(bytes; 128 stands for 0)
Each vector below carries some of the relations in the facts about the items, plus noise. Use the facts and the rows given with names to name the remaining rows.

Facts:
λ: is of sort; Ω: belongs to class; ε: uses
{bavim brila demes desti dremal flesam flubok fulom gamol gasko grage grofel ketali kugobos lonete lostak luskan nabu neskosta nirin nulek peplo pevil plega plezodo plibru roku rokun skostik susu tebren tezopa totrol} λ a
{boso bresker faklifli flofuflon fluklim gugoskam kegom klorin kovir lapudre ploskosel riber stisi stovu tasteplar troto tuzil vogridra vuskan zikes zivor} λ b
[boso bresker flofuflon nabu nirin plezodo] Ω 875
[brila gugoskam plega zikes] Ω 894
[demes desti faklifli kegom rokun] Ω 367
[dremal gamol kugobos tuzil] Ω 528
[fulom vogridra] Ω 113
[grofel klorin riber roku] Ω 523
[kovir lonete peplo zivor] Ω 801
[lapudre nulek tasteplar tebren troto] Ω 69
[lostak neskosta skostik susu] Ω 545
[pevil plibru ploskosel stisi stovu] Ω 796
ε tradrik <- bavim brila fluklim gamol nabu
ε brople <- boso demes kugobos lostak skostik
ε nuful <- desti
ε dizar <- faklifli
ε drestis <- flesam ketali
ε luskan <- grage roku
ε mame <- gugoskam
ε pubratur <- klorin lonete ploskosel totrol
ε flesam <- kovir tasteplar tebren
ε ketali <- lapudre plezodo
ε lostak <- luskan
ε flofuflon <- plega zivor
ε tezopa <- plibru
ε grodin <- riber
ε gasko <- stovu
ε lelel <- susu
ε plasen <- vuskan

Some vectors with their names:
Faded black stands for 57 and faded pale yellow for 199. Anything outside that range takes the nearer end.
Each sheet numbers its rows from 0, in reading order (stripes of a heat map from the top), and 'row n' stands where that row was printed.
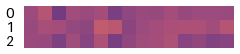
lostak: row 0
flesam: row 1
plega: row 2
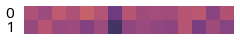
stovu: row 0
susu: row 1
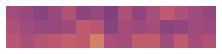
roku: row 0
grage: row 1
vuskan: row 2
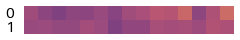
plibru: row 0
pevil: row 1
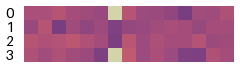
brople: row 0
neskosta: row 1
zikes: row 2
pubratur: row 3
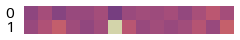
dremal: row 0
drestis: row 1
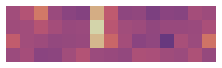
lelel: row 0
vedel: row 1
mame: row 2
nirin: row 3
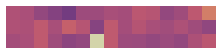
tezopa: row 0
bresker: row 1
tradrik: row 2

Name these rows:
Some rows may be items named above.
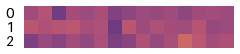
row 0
lostak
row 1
zikes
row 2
tebren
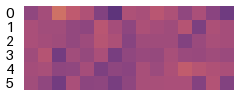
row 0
faklifli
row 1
bavim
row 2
luskan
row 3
lostak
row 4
grofel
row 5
lonete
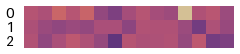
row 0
riber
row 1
totrol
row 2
zivor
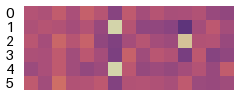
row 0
bresker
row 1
nuful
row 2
riber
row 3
flofuflon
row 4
drestis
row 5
fluklim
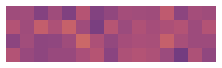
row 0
brila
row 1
stisi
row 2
plezodo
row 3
totrol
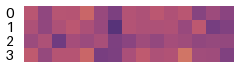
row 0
ploskosel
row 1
zivor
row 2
skostik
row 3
klorin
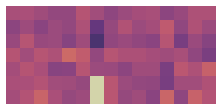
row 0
flubok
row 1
gamol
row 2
susu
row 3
boso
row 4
gasko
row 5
brople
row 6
grodin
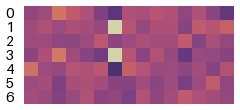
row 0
faklifli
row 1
plasen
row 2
nabu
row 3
dizar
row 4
gugoskam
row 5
desti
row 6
roku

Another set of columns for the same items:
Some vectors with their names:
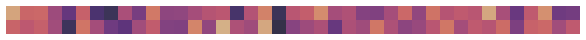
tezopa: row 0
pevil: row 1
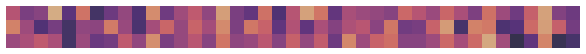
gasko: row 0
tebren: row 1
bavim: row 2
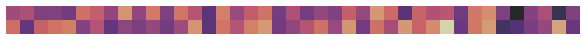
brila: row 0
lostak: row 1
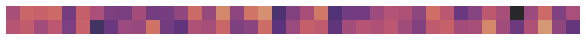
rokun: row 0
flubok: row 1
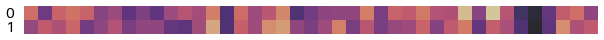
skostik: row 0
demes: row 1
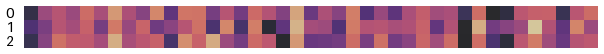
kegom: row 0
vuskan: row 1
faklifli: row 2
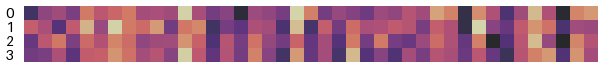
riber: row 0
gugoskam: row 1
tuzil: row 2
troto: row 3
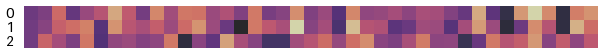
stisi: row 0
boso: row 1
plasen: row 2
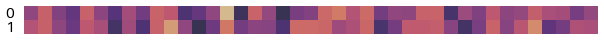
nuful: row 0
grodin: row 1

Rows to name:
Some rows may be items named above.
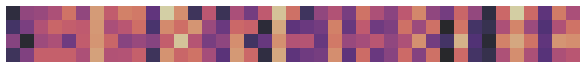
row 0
klorin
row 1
faklifli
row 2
stovu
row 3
faklifli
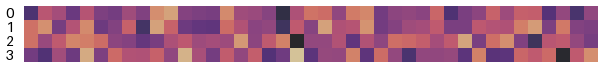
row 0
tradrik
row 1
mame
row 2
neskosta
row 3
vogridra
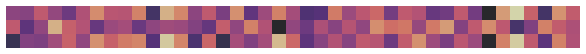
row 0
ploskosel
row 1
susu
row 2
klorin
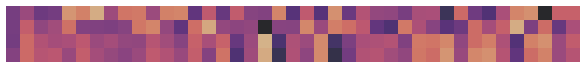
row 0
zikes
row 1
dizar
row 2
grofel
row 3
grofel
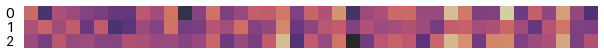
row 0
luskan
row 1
flubok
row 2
roku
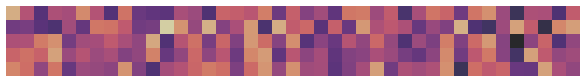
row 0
plega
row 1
kovir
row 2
nabu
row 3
nirin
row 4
lonete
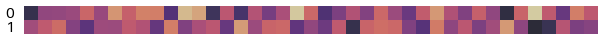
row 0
klorin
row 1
gamol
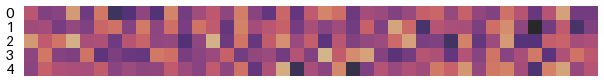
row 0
gasko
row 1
brila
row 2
plezodo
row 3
brople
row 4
grofel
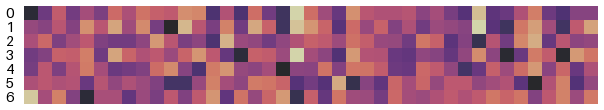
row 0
fluklim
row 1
zivor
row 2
pubratur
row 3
boso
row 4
dizar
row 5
desti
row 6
plibru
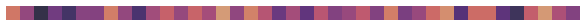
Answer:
tebren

